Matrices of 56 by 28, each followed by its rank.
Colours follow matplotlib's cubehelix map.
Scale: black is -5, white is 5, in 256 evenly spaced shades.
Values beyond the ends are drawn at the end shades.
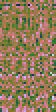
five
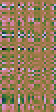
two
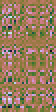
three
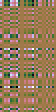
one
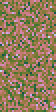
full rank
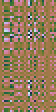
two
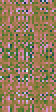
five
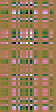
one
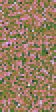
full rank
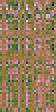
three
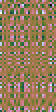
two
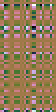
one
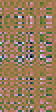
two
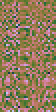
five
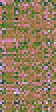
five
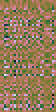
three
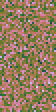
full rank
